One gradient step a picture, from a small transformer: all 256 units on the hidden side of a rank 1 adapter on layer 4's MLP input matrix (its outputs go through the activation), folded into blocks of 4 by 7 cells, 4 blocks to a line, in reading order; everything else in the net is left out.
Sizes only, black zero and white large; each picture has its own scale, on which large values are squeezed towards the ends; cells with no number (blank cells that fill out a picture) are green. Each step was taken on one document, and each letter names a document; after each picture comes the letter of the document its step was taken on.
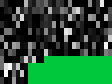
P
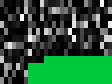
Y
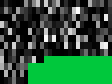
P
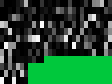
Y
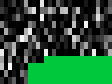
Y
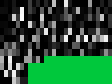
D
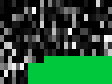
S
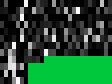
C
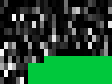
C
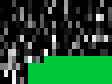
D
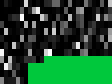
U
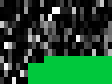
Y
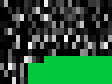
P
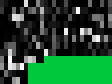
C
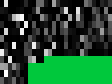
U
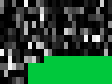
C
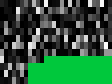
P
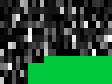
Y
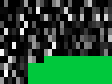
U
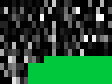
D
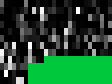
C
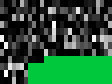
S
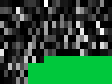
P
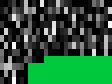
S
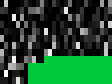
U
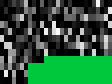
S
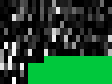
S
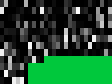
C
